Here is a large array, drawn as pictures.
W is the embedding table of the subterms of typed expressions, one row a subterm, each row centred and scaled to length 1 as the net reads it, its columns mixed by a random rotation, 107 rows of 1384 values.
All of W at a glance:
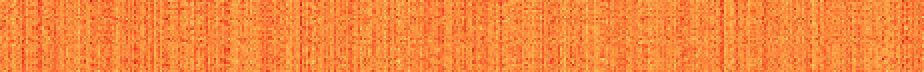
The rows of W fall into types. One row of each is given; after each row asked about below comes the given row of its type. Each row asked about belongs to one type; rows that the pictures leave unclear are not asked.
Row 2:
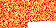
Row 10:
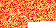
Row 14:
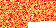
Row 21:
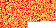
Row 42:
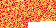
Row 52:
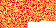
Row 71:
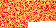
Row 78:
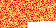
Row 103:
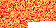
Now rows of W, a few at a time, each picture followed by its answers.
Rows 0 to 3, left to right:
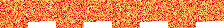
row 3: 2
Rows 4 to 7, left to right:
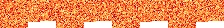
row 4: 21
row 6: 103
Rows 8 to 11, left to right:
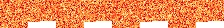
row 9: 71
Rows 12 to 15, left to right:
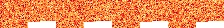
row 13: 78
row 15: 103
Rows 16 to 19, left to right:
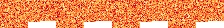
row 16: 71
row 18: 52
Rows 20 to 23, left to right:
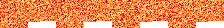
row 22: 14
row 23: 103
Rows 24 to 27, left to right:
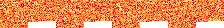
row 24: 2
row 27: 42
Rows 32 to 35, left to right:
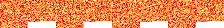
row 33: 71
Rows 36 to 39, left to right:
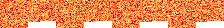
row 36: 21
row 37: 71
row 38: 103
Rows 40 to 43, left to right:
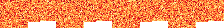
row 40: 52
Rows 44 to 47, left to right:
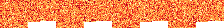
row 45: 71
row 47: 2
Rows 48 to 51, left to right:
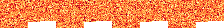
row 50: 71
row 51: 78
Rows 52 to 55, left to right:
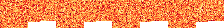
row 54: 71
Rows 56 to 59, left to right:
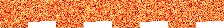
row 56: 103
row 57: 14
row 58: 14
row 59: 2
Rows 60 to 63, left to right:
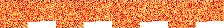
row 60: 78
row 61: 78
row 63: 2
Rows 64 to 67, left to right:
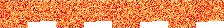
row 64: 103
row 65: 103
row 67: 42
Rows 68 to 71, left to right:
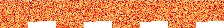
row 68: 71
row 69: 78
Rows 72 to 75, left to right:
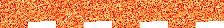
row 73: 10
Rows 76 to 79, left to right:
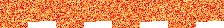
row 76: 21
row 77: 103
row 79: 42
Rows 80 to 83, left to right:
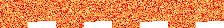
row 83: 14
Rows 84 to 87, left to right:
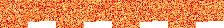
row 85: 21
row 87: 52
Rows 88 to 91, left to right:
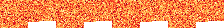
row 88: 42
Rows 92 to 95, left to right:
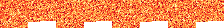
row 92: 10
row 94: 10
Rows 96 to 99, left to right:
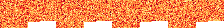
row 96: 52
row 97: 21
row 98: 2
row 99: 42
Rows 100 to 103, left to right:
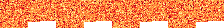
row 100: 21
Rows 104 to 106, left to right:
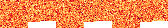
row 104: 14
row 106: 42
